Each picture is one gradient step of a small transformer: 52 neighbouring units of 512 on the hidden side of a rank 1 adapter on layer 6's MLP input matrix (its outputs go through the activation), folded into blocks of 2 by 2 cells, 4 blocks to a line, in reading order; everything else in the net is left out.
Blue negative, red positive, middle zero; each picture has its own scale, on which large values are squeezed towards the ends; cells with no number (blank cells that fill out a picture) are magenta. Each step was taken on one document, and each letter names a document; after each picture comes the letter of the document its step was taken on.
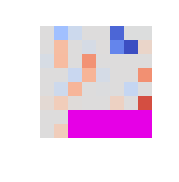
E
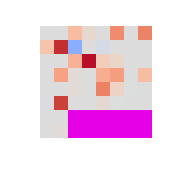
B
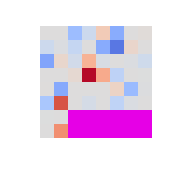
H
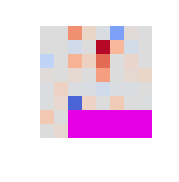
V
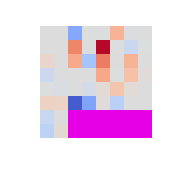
V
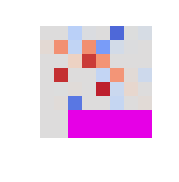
B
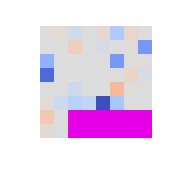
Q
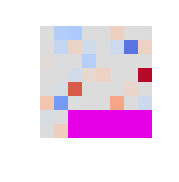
E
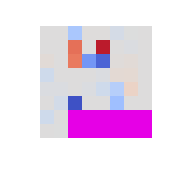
V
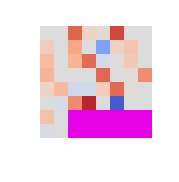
V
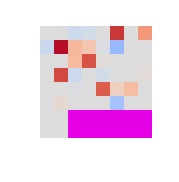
B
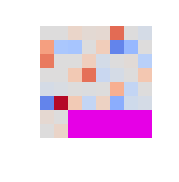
H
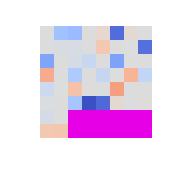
Q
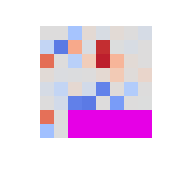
V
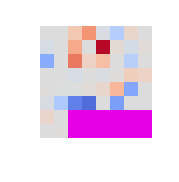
V
